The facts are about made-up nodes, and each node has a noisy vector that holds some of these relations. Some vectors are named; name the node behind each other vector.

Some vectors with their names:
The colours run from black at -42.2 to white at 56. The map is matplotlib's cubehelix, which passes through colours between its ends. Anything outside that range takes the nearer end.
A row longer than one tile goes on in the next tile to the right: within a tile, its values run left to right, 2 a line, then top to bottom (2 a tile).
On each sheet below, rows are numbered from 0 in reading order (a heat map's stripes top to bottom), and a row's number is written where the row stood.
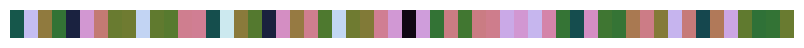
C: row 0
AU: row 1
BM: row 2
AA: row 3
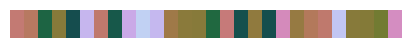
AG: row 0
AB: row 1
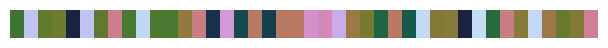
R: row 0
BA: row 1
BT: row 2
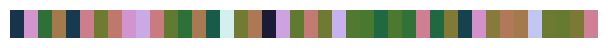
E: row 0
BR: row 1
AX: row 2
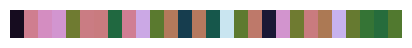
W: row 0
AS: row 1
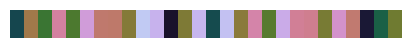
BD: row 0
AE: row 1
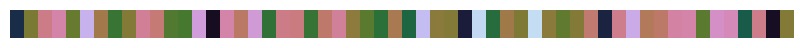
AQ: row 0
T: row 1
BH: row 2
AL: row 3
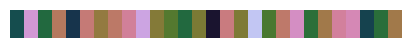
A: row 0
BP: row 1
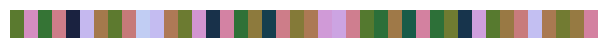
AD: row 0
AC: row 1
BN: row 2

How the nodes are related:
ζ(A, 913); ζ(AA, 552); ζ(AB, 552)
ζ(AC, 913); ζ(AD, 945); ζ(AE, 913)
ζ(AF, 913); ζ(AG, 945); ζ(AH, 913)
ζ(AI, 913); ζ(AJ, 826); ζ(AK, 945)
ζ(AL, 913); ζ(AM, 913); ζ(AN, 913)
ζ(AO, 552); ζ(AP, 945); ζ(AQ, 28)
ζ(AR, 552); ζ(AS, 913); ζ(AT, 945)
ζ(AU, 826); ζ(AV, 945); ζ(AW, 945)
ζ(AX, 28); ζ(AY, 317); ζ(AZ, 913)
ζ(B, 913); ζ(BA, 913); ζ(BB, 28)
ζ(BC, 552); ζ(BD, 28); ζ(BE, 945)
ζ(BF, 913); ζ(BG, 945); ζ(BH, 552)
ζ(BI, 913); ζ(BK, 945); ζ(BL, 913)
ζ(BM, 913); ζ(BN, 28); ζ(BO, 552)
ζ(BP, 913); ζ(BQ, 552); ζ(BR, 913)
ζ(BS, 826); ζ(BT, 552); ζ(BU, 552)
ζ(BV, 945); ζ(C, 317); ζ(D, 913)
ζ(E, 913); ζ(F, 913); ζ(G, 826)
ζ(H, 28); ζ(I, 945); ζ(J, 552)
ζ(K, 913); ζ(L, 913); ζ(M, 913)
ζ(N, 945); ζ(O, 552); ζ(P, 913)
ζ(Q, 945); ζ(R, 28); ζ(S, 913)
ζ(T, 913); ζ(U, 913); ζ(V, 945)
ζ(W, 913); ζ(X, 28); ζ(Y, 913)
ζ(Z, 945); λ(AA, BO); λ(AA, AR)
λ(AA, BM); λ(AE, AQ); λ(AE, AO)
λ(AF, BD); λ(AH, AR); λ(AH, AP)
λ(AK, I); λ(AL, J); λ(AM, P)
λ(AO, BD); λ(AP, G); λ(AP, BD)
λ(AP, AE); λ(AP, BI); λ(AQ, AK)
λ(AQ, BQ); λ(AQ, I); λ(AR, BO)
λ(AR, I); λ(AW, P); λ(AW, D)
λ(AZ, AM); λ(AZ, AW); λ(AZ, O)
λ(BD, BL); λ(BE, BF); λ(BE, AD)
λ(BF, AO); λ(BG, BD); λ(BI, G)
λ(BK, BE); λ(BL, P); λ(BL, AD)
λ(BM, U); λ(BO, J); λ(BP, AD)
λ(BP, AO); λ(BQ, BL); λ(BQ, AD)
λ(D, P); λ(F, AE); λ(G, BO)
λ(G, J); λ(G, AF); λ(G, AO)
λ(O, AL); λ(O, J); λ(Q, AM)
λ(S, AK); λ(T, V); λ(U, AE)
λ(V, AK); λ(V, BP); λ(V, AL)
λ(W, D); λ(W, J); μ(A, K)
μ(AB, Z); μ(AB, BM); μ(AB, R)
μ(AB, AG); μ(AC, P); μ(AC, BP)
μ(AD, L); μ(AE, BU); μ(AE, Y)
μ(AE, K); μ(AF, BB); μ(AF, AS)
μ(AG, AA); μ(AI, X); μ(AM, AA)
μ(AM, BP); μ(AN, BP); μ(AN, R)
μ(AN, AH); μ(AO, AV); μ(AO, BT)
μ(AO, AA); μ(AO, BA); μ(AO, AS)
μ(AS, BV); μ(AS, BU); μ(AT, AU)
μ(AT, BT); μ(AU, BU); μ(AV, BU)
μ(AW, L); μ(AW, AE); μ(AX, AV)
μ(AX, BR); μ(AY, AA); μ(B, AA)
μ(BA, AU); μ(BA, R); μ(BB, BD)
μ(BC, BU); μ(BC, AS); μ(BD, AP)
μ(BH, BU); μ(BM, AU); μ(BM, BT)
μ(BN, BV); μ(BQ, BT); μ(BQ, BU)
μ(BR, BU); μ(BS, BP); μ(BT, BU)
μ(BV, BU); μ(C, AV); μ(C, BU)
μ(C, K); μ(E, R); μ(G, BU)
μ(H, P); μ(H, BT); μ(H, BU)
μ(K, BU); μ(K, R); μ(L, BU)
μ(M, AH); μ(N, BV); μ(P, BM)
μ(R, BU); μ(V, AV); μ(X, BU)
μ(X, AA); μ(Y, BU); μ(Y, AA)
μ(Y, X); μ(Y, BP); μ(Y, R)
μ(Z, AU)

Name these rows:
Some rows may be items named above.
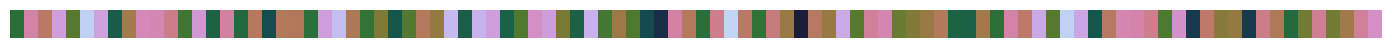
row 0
AK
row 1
B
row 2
BE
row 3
AY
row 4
U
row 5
AK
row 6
AJ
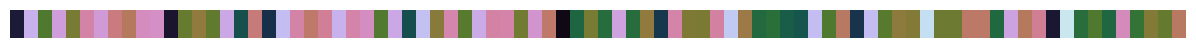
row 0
AF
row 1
AT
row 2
AE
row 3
Y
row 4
BC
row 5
BU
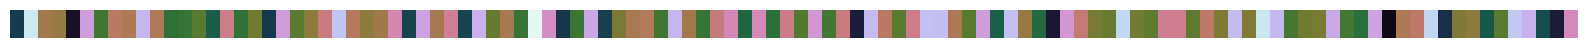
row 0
L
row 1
BN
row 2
BQ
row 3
J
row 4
AD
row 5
C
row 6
AP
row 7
BL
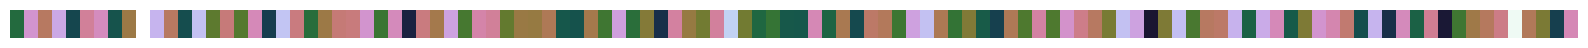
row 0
AW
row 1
I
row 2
U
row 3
Y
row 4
B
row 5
BD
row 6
Q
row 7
P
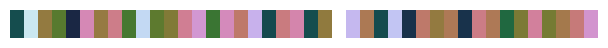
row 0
AU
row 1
AW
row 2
AJ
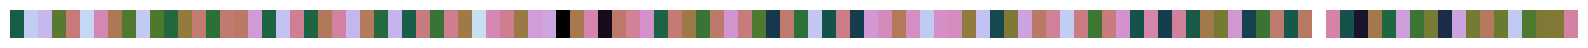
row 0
G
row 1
BK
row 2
AO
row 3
AZ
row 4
Z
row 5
BO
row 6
AM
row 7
H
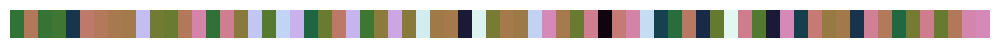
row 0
BS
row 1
BG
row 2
BV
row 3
D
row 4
AJ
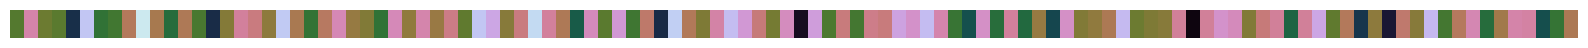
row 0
X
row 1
AR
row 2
V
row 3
N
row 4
BM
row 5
AX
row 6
W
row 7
BP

